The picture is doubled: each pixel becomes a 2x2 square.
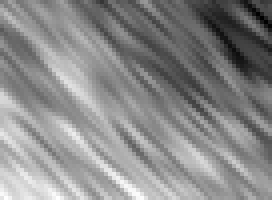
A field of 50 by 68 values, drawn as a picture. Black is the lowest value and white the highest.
There are no lone odd cells. The ninth with the lowest average is the top right. Neither half mirrors the other. The field climbs toward the bottom left. The bottom left is the ninth with the highest average.
